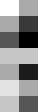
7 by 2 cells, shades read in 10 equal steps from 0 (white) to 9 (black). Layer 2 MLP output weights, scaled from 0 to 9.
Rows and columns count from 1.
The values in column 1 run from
0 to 6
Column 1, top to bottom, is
0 3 6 2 3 1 2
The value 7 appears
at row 2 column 2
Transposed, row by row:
0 3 6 2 3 1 2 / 3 7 9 2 8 3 6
